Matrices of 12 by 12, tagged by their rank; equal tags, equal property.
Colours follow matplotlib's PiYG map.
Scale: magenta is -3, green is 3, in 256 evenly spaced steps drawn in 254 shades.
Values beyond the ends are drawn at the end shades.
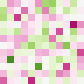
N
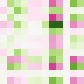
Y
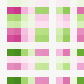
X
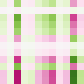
X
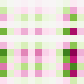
X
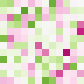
N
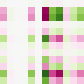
X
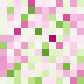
N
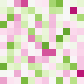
N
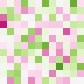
N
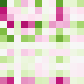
Y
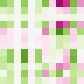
Y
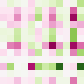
Y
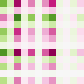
X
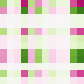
X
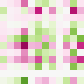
Y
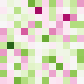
N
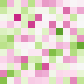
N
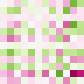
Y
